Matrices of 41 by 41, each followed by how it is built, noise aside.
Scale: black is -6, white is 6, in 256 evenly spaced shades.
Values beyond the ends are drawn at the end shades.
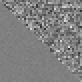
upper triangular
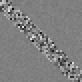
banded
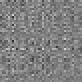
low rank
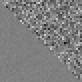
upper triangular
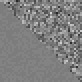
upper triangular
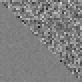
upper triangular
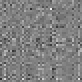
low rank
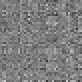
low rank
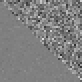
upper triangular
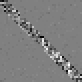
banded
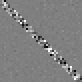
banded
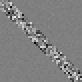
banded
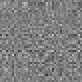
low rank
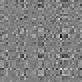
low rank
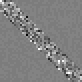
banded
